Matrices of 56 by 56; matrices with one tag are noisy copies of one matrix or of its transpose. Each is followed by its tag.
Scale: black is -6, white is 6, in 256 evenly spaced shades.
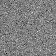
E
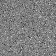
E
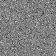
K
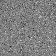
E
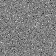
K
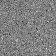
E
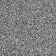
E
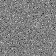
K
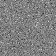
K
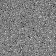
E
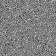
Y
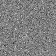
K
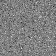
E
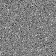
Y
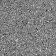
E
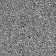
E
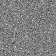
K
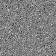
Y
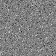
Y
